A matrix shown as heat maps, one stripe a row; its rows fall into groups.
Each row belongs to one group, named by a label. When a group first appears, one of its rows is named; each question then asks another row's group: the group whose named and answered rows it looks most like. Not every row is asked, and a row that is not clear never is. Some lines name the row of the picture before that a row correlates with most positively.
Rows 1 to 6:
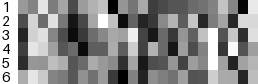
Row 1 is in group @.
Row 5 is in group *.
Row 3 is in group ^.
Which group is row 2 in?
*
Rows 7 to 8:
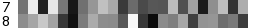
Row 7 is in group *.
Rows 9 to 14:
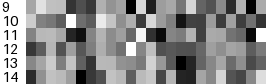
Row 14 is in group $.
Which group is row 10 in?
@
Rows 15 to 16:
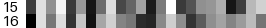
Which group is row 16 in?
*
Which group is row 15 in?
*
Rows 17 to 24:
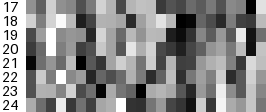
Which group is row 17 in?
@
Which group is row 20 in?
@
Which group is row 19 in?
@
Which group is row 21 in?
$
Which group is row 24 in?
*
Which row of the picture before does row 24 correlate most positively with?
16
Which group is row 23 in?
$
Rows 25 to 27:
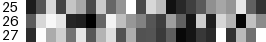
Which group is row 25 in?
@
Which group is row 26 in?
*
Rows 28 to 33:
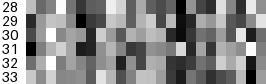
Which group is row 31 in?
*
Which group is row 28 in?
*
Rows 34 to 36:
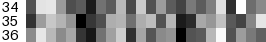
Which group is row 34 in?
^
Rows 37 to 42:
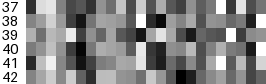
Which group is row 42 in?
@
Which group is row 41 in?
^
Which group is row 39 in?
$
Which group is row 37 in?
^
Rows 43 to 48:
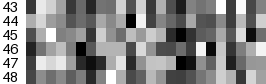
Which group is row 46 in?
*
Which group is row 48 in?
*
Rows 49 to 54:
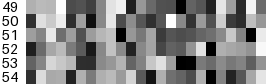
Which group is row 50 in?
*
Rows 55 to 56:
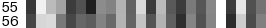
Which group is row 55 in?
^
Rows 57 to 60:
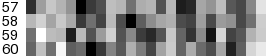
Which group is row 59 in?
*
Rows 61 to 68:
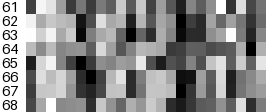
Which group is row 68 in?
@
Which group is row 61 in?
^
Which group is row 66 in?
$
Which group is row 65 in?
^
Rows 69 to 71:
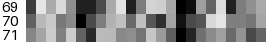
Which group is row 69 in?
$
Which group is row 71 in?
@
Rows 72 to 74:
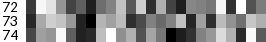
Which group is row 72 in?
^
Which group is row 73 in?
*
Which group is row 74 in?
*
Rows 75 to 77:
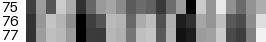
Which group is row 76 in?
$
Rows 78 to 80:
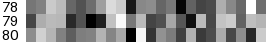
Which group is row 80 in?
^
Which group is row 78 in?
*
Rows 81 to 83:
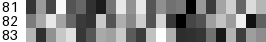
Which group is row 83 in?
$
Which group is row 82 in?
^
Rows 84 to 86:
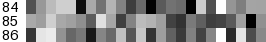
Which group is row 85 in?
@
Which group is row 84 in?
*
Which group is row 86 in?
^
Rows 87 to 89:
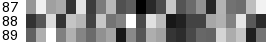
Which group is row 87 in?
*
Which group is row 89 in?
@
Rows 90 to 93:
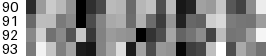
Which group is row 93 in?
^
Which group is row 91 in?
^
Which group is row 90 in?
$
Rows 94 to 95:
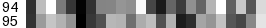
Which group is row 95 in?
$
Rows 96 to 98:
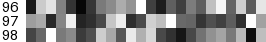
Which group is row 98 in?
@
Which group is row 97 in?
$
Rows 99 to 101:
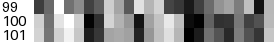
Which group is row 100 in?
$
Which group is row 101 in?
$
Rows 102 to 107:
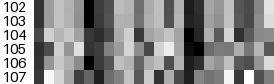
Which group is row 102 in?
$
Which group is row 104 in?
$
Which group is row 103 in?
$
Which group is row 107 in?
^
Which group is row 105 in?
$
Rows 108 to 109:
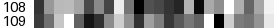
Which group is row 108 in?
*
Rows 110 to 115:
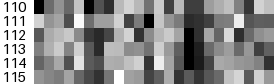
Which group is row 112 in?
$
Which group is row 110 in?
$
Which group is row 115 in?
*
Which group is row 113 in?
@
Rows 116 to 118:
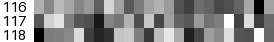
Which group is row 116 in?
@
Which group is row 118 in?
$
